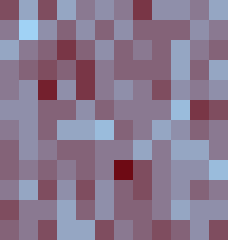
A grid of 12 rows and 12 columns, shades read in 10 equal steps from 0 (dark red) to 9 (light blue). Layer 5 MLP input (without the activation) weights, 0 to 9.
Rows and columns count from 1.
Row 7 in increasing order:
4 4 4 5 5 5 6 6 7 7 7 8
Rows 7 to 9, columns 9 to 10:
7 6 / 5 7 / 5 6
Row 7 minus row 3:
-2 1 0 5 3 2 0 0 3 -1 -1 1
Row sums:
62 63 57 53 56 58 68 64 55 57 62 54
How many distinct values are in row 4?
5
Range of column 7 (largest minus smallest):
6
